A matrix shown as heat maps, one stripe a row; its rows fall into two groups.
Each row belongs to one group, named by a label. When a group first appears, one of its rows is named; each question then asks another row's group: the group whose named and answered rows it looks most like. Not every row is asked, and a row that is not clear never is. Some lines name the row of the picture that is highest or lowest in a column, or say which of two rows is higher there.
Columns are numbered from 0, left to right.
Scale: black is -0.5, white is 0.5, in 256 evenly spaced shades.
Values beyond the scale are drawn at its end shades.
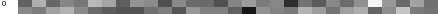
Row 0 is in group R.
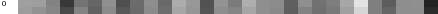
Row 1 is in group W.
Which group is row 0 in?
W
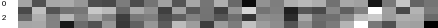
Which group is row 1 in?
R
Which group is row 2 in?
R
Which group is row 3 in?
W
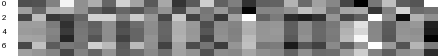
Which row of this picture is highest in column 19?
0
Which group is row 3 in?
W
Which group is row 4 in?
W
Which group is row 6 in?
R
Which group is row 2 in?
R
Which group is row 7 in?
W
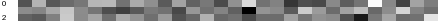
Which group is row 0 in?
R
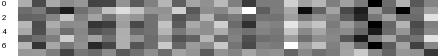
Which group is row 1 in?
R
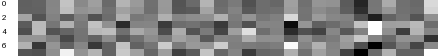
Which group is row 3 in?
R
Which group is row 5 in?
W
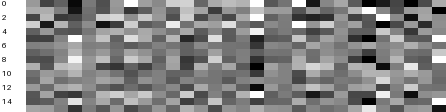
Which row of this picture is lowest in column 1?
3
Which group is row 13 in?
R
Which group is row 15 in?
W
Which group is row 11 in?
R
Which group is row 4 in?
R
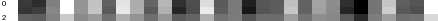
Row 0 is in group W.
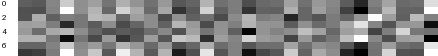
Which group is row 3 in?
W
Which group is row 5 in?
W
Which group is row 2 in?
R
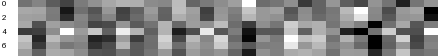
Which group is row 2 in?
W
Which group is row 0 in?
R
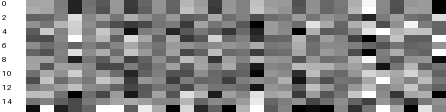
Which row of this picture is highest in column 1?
15
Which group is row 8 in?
W
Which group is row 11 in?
R
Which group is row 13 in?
W
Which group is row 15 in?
R
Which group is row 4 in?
R
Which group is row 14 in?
R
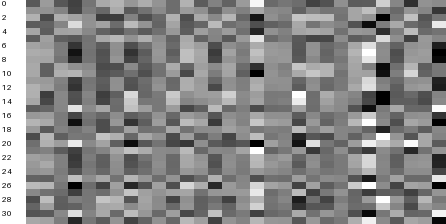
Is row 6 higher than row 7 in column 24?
No
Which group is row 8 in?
W
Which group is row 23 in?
W
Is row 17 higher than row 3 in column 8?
No
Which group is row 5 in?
R
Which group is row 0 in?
R
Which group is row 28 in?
R
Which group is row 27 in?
R
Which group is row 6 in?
W
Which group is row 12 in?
W
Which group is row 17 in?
W
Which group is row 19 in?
R
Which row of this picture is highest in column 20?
20
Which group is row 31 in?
W
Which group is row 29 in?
R
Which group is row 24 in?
W
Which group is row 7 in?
W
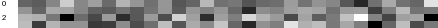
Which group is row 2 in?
W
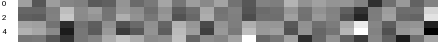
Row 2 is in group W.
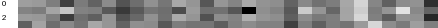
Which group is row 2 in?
W
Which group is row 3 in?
R
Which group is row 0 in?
W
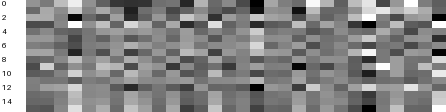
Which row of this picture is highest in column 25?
9
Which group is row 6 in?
R
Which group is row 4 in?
R
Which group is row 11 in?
R
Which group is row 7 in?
W
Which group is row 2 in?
W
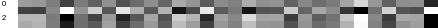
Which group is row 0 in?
W
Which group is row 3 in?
W
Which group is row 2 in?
W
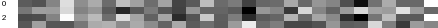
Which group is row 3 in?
R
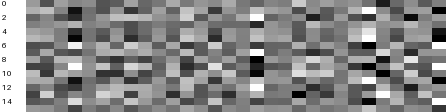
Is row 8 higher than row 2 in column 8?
No
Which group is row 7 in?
R
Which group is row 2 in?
R
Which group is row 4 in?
W
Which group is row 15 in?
W
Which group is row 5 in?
W
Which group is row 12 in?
R
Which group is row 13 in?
R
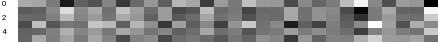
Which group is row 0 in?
W
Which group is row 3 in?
R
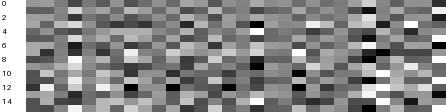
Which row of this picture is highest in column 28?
12
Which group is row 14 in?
R
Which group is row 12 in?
R
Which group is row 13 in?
W
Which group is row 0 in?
W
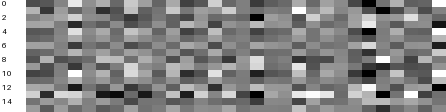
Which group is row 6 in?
W
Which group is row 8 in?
R
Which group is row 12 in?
W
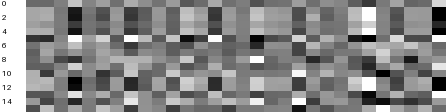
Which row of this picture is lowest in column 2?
8
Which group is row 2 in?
W
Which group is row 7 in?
R
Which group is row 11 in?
W
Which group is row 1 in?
W
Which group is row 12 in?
W
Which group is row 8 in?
R
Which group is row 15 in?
R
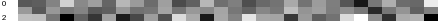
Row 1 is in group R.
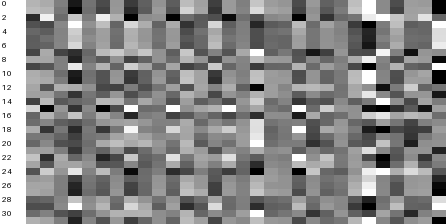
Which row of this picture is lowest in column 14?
2
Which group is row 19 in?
R
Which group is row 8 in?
W
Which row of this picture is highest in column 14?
15
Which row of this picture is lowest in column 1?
15
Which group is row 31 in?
W
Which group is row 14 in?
R
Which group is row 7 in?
R
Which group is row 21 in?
W
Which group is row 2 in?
R
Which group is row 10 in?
W
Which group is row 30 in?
R
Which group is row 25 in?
W
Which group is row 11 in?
W
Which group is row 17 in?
R
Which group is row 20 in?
R
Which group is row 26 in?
W
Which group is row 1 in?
W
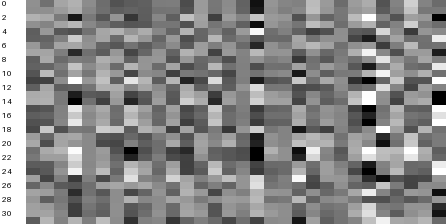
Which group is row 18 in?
R
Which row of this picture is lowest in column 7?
21
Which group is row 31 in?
R
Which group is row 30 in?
W
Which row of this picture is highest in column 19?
25
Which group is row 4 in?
R
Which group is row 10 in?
R
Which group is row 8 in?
R
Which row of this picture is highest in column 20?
21
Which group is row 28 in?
R
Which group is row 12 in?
R
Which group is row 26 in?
R
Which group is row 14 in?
W
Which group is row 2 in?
W
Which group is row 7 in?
W
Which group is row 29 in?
W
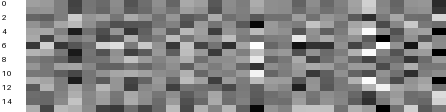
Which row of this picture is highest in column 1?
6
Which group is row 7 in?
W
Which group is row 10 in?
R
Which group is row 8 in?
R
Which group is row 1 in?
W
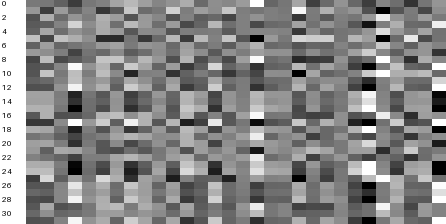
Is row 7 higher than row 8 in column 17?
Yes
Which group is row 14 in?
W
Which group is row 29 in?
R
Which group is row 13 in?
W
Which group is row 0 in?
R
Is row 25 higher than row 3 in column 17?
Yes
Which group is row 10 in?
R
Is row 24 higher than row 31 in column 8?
No
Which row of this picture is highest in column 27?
5
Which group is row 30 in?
R
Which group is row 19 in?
R
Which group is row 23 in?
W
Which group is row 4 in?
R
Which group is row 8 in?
R
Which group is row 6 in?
R
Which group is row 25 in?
R
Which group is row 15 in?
W
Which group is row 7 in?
W
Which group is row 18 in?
W
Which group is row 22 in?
R
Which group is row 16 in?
R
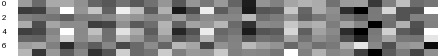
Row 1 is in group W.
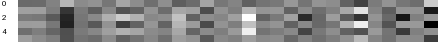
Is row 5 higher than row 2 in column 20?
Yes
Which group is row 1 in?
W
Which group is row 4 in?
R
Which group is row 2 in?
R
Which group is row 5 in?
W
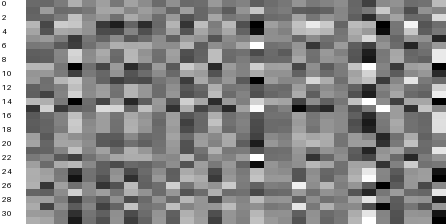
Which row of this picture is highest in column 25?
15
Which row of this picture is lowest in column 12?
15
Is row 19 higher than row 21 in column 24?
Yes
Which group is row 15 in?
R
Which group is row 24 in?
W
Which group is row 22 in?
R
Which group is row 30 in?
W
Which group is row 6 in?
R
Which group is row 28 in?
W
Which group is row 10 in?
W
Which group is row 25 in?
W
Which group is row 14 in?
W
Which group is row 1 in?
R
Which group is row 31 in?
W
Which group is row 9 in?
W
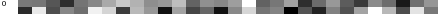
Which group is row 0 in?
R
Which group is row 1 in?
R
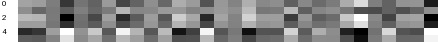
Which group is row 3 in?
W
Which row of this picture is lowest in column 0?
4
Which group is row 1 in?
R
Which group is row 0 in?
W
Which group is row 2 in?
W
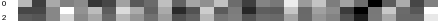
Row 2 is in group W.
